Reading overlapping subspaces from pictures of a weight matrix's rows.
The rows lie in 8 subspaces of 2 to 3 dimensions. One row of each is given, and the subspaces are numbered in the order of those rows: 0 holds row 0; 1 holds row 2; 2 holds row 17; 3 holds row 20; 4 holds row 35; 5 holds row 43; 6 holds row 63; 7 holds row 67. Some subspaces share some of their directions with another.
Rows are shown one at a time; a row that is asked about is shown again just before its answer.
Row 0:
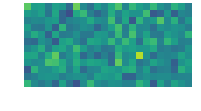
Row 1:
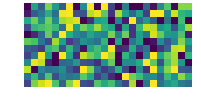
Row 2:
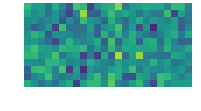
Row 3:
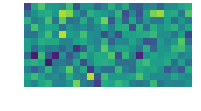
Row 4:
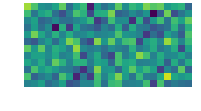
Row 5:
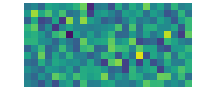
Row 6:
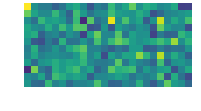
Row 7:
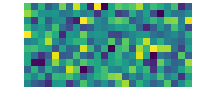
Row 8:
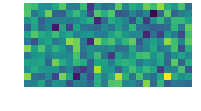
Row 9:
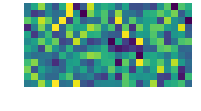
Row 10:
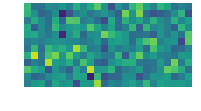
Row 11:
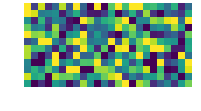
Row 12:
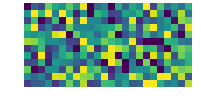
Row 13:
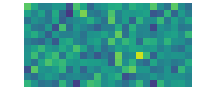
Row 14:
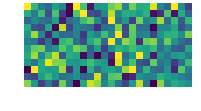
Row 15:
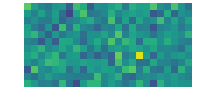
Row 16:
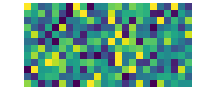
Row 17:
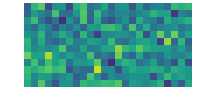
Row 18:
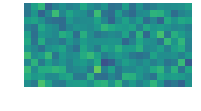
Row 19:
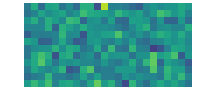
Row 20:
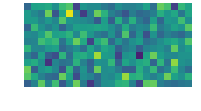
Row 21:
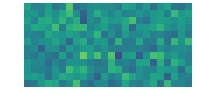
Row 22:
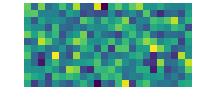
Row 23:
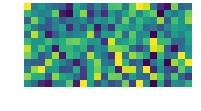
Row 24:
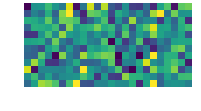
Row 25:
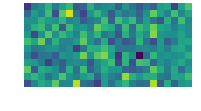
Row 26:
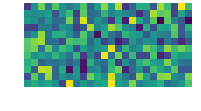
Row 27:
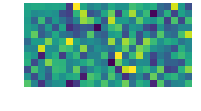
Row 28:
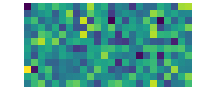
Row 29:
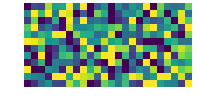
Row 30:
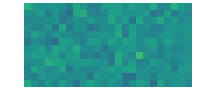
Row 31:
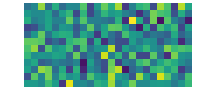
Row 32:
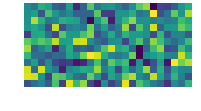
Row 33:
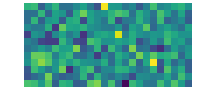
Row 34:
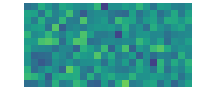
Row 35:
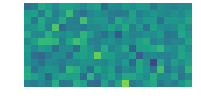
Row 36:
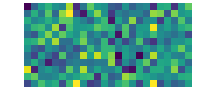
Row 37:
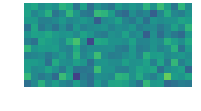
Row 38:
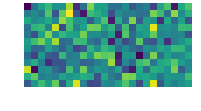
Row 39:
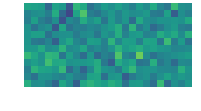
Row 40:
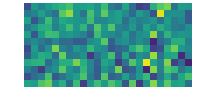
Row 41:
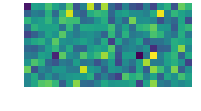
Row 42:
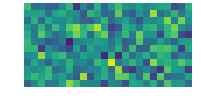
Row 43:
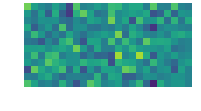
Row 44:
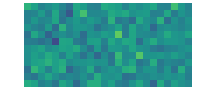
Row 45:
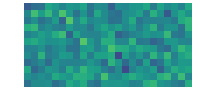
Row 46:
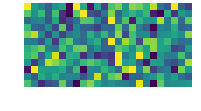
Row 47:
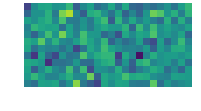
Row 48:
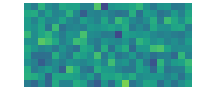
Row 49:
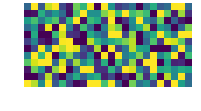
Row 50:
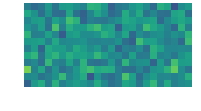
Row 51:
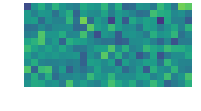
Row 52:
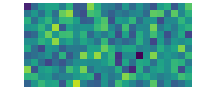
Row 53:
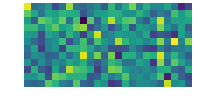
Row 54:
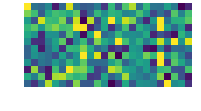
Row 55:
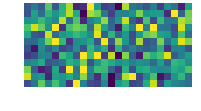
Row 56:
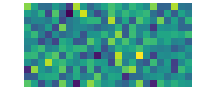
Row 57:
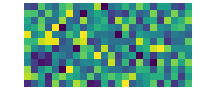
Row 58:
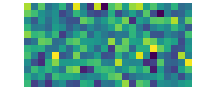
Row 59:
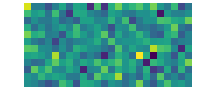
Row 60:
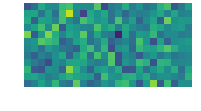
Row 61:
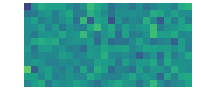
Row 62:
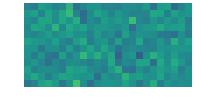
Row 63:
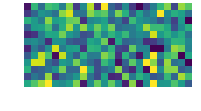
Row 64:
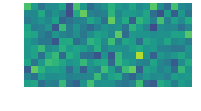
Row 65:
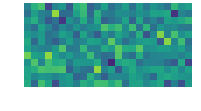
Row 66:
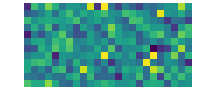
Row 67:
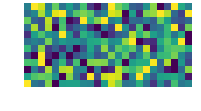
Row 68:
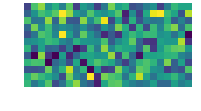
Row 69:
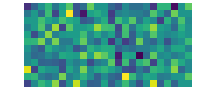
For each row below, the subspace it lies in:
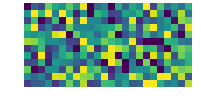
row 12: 5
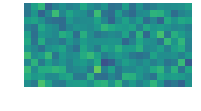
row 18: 2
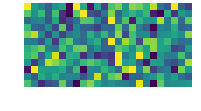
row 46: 6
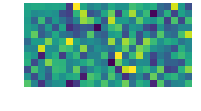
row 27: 4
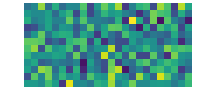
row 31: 1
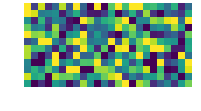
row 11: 0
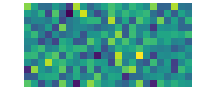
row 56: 3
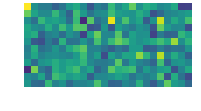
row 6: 2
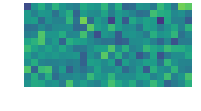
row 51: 1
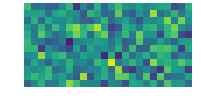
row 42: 4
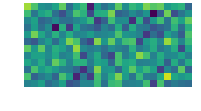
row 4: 3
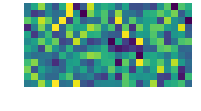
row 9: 5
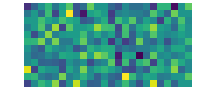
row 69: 7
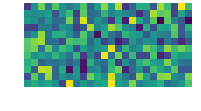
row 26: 1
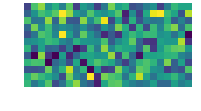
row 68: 7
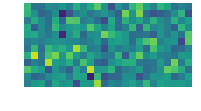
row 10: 7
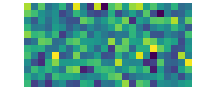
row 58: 0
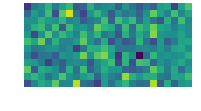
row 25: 7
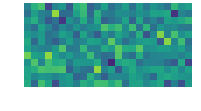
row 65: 2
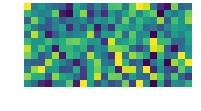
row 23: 6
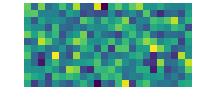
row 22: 0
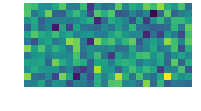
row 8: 3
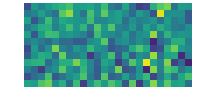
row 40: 6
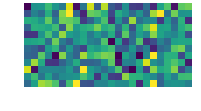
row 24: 6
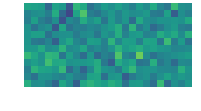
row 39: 2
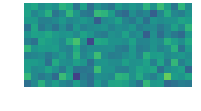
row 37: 3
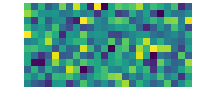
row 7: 6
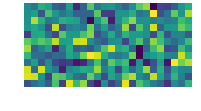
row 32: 6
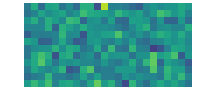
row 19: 0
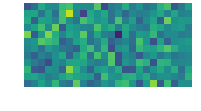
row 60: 6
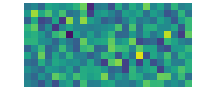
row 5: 5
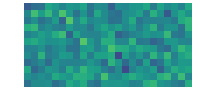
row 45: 5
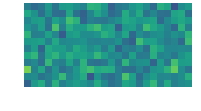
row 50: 7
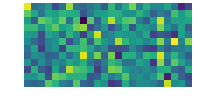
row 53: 2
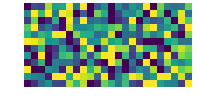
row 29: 5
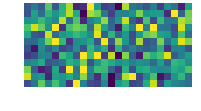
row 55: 1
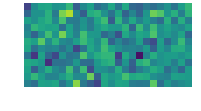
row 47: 7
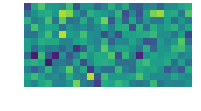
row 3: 7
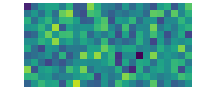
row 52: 5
